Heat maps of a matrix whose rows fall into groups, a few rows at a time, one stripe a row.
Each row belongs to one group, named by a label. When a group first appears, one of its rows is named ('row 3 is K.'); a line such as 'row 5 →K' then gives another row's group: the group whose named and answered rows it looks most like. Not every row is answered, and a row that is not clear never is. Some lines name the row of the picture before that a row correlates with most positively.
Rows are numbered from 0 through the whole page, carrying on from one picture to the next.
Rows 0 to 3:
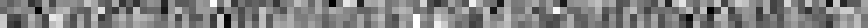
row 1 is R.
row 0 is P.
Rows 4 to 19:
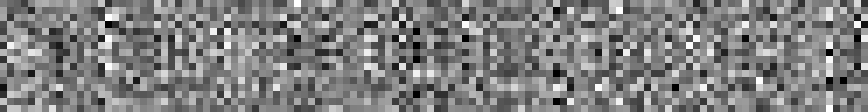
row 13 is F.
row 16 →R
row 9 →F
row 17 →P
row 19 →P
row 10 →P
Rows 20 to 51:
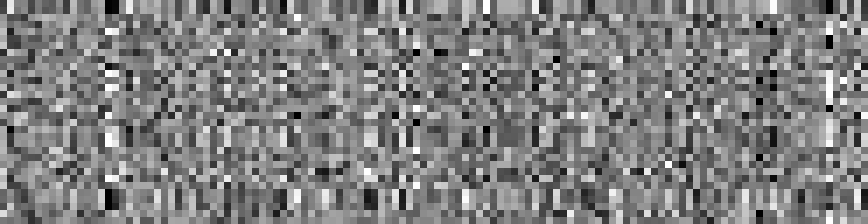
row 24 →F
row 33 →P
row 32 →F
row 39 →F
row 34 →R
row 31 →R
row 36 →F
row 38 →F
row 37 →P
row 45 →F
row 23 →R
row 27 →P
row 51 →R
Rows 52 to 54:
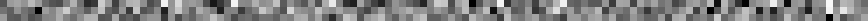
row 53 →R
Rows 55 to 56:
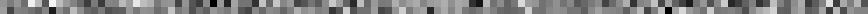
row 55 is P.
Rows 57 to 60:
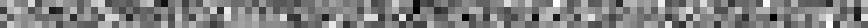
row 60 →P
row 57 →R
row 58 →P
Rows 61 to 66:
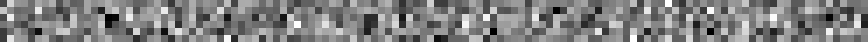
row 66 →P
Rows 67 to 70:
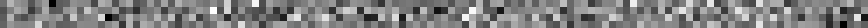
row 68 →P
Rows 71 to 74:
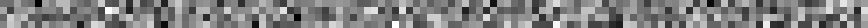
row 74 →R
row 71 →R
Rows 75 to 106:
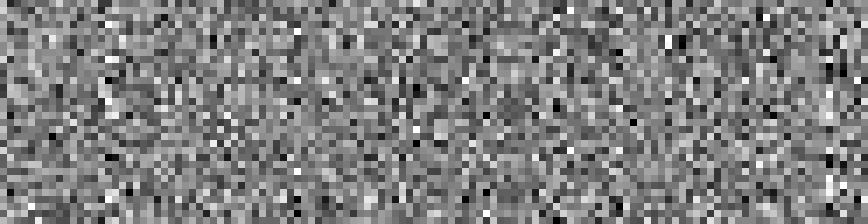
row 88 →P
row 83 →F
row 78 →F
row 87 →P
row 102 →F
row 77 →R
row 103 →F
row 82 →R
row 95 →P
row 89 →F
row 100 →P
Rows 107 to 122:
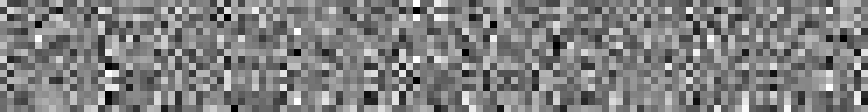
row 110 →R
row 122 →P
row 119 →F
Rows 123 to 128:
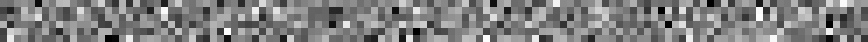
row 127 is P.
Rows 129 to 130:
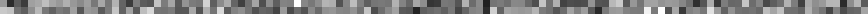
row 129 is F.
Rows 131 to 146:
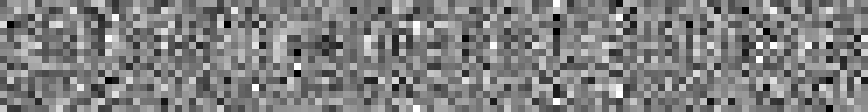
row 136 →F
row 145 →R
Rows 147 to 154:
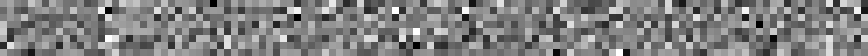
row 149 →F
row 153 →P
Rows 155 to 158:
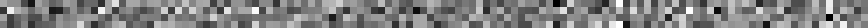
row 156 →P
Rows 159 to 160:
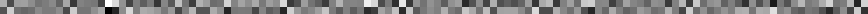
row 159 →F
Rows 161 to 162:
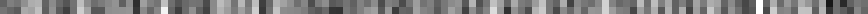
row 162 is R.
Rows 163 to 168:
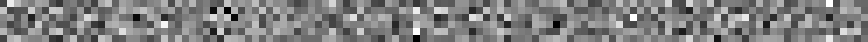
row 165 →P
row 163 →P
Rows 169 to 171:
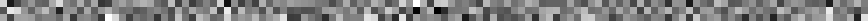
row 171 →F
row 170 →P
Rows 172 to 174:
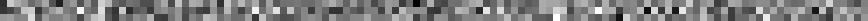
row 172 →P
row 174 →R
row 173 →R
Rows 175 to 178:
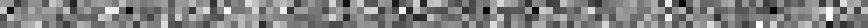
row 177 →P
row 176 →F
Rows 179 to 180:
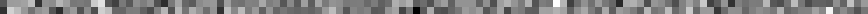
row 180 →P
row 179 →R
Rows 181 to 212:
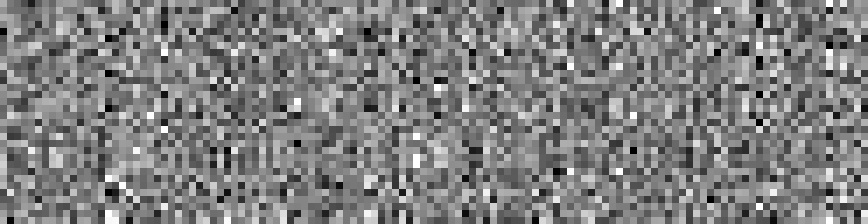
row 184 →R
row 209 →R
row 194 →R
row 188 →P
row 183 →R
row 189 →R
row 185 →R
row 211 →F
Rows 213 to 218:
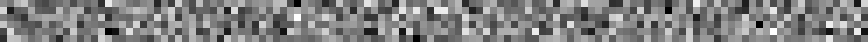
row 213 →F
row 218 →P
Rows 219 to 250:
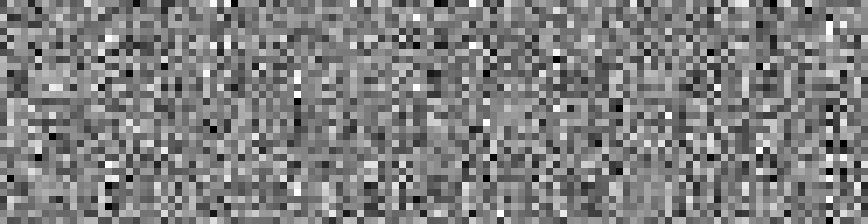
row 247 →P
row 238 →P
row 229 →F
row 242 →F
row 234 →R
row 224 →F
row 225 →P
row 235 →P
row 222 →R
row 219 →P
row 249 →P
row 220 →R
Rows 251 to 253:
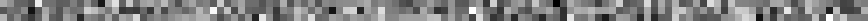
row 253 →R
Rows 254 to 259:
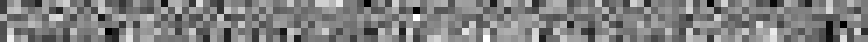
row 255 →P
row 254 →R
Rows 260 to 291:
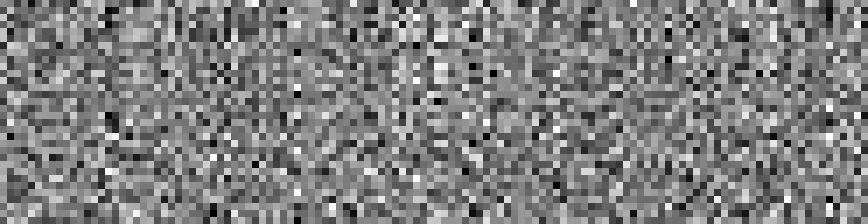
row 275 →R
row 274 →P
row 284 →F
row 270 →R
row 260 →P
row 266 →P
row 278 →R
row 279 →F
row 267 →F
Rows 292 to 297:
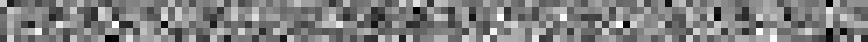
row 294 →P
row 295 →R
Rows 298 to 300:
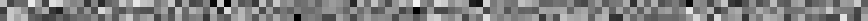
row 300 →F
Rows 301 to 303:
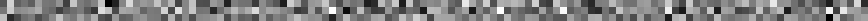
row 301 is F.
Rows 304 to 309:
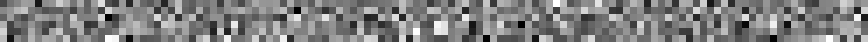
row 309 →F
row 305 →F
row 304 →R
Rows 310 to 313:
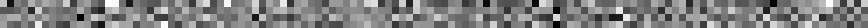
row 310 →F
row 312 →R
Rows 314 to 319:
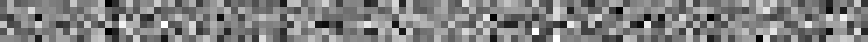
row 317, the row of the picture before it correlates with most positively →313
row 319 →R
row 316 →R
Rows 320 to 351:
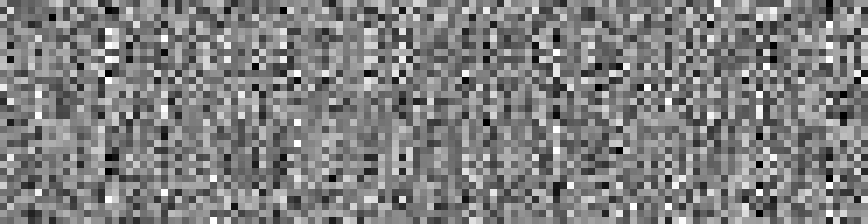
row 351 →P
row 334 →P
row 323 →R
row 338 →R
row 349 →P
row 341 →R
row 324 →F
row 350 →R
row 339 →R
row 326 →F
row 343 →R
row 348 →F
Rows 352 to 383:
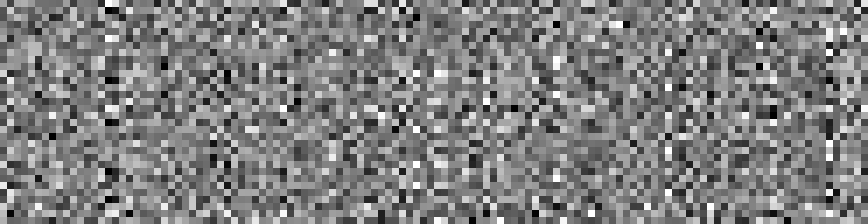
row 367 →F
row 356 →R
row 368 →P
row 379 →P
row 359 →P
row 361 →R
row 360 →R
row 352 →F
